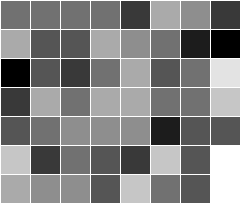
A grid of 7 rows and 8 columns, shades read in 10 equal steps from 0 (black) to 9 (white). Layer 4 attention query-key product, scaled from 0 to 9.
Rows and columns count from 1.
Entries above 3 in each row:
6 4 4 7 4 4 6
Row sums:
31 28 30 39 29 37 42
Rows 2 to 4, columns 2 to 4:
3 3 6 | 3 2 4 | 6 4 6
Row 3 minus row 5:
-3 -1 -3 -1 1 2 1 5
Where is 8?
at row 3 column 8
